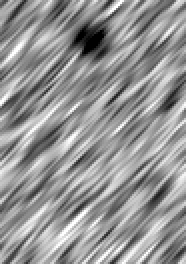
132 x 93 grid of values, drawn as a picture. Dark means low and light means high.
Odd rows or columns: none. Ninth with the lowest average: top middle. Mirror symmetry: none. Grain: diagonal, up to the right. Dips: one, in the top middle.
